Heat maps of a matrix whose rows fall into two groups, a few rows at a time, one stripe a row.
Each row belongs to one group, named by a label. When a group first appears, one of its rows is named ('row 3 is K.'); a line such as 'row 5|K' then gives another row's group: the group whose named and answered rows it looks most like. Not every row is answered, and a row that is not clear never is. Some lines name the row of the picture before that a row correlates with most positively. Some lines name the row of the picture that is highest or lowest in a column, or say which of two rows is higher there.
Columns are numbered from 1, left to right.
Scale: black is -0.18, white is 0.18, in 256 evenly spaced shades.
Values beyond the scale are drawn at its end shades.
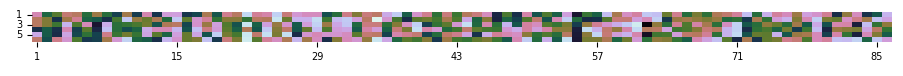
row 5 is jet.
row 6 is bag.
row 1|bag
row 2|bag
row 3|jet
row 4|jet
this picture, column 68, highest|6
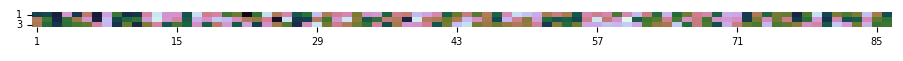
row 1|jet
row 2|jet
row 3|jet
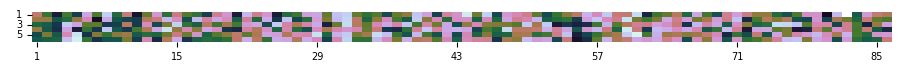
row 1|jet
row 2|jet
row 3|bag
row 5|bag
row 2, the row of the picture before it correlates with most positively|2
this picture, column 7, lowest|2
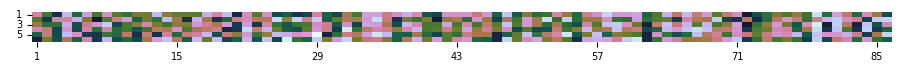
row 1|jet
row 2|bag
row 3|jet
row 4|jet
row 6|jet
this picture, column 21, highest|2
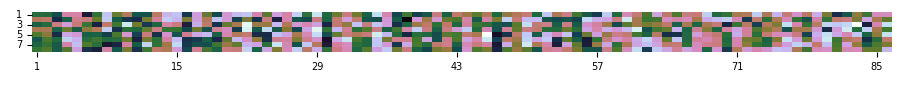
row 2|jet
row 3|bag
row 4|jet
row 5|bag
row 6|bag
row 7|bag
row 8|bag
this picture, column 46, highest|5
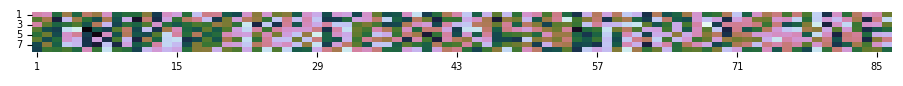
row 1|jet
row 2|bag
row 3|jet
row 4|bag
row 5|bag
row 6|bag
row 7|bag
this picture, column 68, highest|3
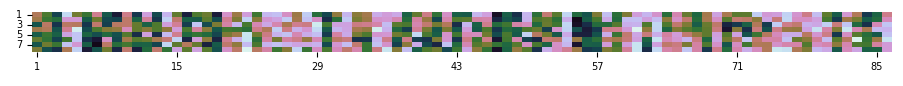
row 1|bag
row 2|bag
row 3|bag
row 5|bag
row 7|bag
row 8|bag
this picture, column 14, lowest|8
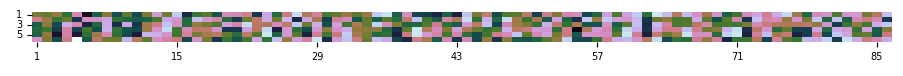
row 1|bag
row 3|bag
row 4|jet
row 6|bag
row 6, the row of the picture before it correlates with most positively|4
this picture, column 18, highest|2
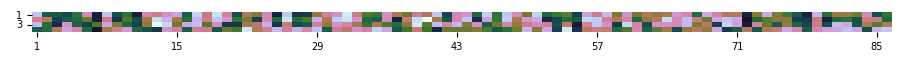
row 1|jet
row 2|jet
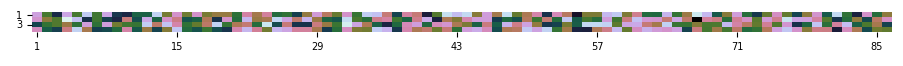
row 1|jet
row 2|bag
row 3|jet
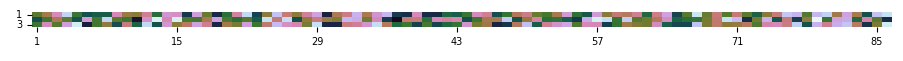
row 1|bag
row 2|jet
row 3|bag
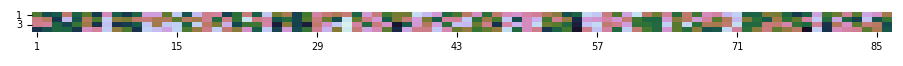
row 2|jet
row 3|jet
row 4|jet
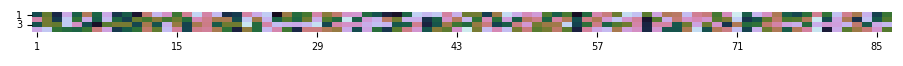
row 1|jet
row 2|jet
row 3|bag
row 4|jet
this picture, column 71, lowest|3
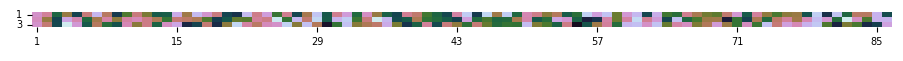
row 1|jet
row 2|bag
